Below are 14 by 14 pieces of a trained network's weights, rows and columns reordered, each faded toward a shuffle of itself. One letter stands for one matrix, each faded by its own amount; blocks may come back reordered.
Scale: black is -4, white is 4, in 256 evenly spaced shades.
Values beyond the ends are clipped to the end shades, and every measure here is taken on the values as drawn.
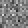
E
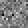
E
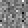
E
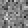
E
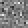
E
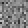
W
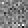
E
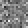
E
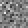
E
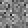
E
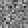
E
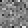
W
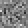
W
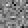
E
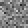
W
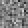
W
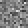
W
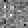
E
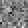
E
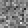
W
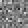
E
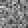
W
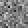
E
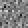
E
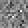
E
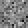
W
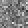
E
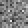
W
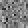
W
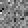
E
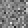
E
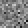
E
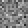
W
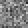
W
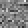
W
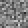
W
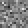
W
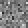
E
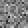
W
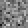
W
